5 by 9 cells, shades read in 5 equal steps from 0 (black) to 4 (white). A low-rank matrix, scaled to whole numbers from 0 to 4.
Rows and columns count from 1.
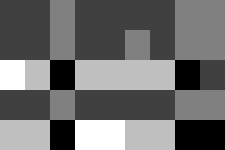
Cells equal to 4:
3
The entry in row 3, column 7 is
3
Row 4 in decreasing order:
2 2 2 1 1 1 1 1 1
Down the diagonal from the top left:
1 1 0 1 4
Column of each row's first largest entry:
3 3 1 3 4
